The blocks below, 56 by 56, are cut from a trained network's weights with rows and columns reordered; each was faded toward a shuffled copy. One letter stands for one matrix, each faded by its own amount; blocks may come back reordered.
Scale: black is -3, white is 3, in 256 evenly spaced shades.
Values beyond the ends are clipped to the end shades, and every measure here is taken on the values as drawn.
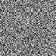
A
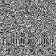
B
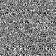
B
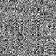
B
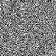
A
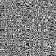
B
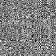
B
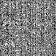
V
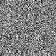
A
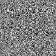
A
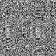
A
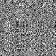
B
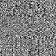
B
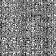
V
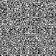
B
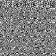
B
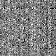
V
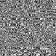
B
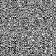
B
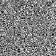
A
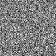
A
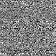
B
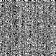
V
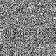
A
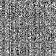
V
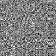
B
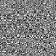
B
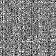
V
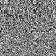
A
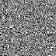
A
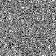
A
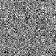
A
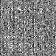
V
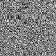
A
